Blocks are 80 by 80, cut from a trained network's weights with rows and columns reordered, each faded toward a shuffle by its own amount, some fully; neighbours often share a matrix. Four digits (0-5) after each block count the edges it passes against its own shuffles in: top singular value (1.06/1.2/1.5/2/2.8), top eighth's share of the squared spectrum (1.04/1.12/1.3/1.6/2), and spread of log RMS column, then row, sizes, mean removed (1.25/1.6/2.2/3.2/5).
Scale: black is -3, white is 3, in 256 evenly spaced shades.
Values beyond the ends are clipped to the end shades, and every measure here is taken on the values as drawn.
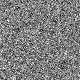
0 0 0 0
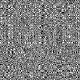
4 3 2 3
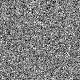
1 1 0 0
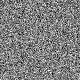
0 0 0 0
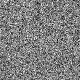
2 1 0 0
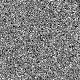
0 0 0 0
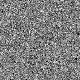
0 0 0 0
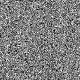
2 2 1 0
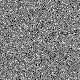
0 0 0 0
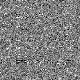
3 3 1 2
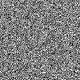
3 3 0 1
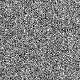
2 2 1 1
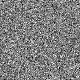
1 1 0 0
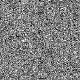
2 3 1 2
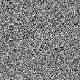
3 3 0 1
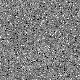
2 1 0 0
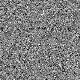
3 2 0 1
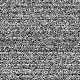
4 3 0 1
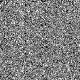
2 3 1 2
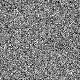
1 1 0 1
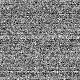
3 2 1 1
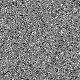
0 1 0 0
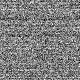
3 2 0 0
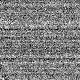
4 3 1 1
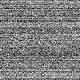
4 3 1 2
